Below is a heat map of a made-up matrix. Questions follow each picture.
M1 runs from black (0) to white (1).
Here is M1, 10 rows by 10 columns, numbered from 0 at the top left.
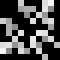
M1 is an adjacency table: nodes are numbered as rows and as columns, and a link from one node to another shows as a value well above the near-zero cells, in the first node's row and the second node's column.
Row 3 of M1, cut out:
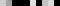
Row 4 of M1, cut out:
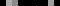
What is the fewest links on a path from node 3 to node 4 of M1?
2
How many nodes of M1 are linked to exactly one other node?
1
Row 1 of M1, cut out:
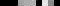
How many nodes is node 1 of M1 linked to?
5
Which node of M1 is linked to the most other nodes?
node 7
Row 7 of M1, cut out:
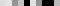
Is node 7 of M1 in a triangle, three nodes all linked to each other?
yes
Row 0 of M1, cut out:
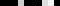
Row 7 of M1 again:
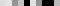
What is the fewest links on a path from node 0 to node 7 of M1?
1
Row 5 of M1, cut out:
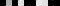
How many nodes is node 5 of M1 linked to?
4
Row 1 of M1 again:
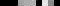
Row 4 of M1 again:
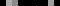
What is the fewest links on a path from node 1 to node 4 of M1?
1
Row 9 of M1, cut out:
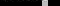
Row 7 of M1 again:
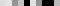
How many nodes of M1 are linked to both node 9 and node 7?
0
